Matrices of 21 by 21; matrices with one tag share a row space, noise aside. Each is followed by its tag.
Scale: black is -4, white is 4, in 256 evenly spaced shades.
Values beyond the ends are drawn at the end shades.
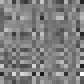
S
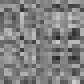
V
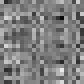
S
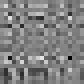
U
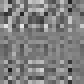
U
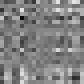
V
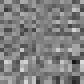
V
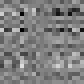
V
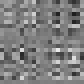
V
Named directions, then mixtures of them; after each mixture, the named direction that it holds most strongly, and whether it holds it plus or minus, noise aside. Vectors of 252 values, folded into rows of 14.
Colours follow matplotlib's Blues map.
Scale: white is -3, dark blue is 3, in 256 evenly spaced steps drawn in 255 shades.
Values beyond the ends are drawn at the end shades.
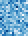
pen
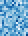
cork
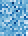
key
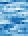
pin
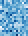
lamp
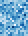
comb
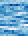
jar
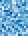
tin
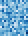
key, minus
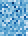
key, plus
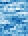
pin, plus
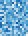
cork, minus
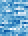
jar, plus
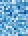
tin, plus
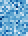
pen, plus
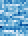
jar, minus
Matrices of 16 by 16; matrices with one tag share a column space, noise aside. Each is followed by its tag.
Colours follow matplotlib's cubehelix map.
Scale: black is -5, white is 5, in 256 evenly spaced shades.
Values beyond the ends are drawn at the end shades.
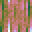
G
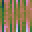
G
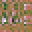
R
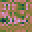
R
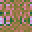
R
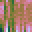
G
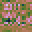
R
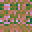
R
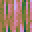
G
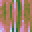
G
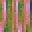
G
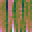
G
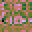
R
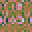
R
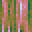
G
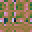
R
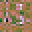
R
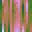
G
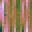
G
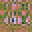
R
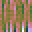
G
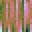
G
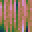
G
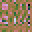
R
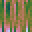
G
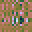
R
